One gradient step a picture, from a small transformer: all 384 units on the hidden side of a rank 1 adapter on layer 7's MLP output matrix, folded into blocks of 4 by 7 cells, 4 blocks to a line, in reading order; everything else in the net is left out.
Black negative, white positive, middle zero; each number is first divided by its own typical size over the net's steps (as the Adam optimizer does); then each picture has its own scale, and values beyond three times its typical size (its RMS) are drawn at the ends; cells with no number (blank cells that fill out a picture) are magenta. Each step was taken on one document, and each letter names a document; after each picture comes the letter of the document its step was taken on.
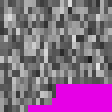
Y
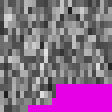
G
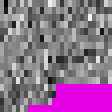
G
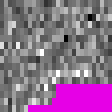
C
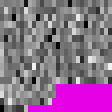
Y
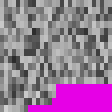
Y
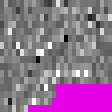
C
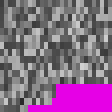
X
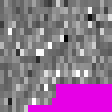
C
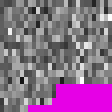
X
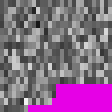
X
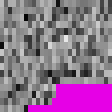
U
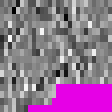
U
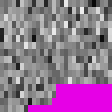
Y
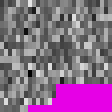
X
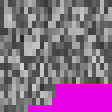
G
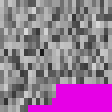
Y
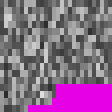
G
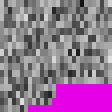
U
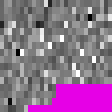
C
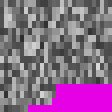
G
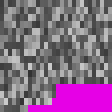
X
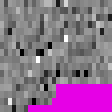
C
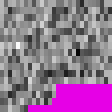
U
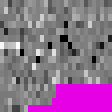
C
